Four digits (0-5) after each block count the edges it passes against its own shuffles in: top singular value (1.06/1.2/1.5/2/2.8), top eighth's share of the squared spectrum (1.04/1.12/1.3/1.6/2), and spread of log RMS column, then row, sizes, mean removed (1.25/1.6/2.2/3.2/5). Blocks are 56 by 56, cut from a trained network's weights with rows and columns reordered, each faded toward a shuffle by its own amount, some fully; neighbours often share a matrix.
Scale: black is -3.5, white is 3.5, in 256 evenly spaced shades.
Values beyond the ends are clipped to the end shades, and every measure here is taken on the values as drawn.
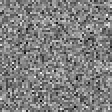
0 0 0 0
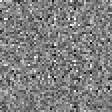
3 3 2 2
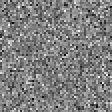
0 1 0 0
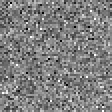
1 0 0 0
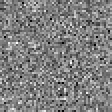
2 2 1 1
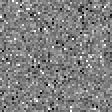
0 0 0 0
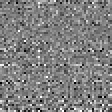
4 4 1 3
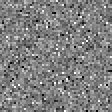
1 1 0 0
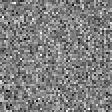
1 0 0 0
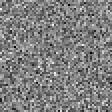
0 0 0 0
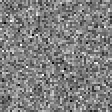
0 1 0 0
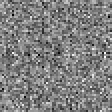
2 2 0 0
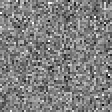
2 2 1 0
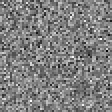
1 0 0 0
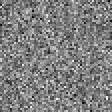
2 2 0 0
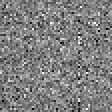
3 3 1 1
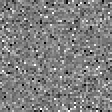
1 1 0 0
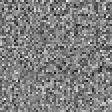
3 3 0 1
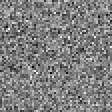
1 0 0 0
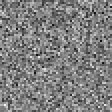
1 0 0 0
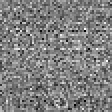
3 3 0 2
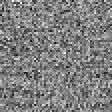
2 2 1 1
